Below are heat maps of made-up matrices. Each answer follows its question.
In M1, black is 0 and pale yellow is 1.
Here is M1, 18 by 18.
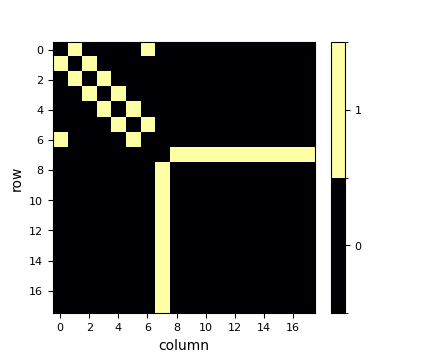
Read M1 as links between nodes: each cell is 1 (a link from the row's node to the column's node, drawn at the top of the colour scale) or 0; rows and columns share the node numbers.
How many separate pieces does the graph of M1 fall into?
2
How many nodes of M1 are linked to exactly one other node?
10
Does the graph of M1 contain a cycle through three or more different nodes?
yes
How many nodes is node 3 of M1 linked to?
2
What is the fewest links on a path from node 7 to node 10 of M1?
1
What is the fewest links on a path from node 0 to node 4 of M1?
3
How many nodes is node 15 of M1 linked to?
1
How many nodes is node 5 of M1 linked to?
2
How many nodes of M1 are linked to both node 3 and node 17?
0
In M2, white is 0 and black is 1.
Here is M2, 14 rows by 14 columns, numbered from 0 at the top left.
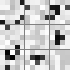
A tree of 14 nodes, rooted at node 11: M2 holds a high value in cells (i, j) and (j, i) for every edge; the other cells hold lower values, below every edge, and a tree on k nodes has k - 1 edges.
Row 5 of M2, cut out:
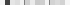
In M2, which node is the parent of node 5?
1
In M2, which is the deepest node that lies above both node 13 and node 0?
1
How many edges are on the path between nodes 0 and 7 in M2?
6
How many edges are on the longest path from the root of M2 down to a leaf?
5
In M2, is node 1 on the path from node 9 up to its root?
yes
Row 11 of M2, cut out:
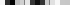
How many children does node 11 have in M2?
5
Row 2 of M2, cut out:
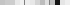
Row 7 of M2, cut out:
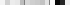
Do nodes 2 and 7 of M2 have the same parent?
yes
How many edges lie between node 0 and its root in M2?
5
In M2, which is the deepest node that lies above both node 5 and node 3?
1
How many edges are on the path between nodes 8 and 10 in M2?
3
